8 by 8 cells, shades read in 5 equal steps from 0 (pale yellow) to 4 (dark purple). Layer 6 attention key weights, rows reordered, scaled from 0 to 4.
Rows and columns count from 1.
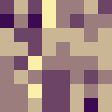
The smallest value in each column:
1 1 0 0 1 1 1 1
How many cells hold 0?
4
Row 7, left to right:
2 2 0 3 3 1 2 1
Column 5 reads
2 2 1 2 2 3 3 3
